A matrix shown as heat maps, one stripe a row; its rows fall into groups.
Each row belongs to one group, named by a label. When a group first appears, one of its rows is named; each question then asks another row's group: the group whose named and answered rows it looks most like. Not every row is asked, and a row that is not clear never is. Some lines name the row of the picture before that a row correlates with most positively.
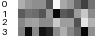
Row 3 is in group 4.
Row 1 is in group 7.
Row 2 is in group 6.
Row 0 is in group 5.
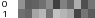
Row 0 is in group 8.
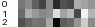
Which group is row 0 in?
7
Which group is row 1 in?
6
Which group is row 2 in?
7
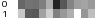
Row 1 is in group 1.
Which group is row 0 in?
7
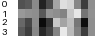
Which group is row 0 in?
4
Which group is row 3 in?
4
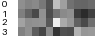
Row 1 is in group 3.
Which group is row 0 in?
5
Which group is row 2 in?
5
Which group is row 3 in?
7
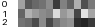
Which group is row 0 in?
8
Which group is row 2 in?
3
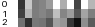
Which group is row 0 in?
6
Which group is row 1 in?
6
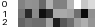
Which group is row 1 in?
4
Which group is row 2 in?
7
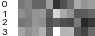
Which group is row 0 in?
7
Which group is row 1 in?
5
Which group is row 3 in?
5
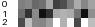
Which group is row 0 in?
7
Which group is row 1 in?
4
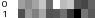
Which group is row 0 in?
5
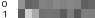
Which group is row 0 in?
3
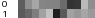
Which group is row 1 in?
7
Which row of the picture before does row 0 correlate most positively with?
1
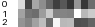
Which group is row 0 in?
8
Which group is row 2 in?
5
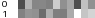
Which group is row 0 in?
6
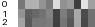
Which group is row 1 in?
8
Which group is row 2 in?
8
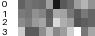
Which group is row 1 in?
5
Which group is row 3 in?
1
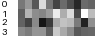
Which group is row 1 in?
6
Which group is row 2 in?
4
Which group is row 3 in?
5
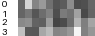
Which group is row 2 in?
7
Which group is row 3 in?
1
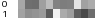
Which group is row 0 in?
1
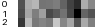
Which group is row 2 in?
6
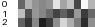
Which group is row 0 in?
6
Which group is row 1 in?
8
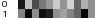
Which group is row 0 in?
6
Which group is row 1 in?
4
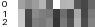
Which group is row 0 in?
5
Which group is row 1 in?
8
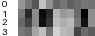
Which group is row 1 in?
4
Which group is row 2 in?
4
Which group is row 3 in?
5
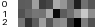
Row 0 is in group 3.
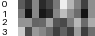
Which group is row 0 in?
4
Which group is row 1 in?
4
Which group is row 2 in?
7
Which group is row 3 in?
8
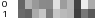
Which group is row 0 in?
6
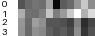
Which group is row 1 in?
1
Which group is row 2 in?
8
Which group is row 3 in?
8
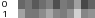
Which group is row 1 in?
1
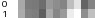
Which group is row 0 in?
1
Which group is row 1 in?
1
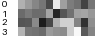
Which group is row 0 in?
5
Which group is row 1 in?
7
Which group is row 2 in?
4
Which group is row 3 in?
1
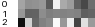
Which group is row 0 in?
5
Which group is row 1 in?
3
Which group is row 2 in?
6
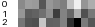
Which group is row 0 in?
1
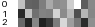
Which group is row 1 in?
6
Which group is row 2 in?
4
